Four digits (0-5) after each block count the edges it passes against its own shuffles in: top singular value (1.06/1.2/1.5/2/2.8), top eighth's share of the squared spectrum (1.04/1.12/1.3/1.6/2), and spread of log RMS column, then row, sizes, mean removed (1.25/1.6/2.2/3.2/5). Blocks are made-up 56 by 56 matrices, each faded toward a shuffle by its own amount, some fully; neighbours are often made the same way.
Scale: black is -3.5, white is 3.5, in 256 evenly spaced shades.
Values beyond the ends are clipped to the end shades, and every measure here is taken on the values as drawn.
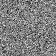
1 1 0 0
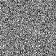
3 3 1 1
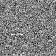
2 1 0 0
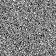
0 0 0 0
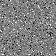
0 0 0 0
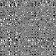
4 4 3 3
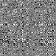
4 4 2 3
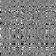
4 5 3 3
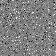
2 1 0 0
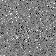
2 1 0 1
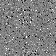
2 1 0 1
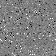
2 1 0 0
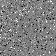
0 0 0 0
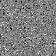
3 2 0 1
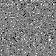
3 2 1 1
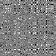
4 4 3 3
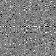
4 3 2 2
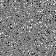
2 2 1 1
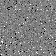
1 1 0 0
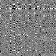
4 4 2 2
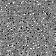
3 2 1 1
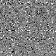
3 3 1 2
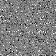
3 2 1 1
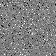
1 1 0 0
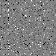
3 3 1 1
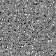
1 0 0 0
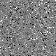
3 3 1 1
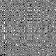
4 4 2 2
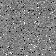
2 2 0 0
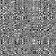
4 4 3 3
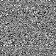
1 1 0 2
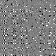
4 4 2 2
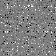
3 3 1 1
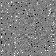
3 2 1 1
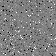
2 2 0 0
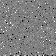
2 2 0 0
